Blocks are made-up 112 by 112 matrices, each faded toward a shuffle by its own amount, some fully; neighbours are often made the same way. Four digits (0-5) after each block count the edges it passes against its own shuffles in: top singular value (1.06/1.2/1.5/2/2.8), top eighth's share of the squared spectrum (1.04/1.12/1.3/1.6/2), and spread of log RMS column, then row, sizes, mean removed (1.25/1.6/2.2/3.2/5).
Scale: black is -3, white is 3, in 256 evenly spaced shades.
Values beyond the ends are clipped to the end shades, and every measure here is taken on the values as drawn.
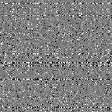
5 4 2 3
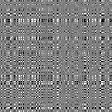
5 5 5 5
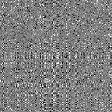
5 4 3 3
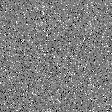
2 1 0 0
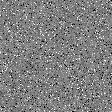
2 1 0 0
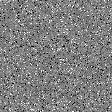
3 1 0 0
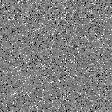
4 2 1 1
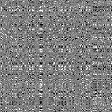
5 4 3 3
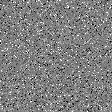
3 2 0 1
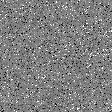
0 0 0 0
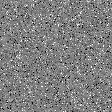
0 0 0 0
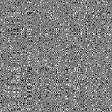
5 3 3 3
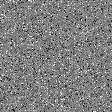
2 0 0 0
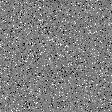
0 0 0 0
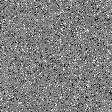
3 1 0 0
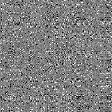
4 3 2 2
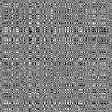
5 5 4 4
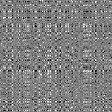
5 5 4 4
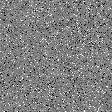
0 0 0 0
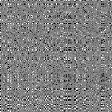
5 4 3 4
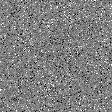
0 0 1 0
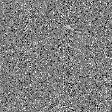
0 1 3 0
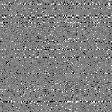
5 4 2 3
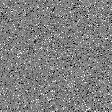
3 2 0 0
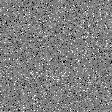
2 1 0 0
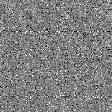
4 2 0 2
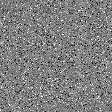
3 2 0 1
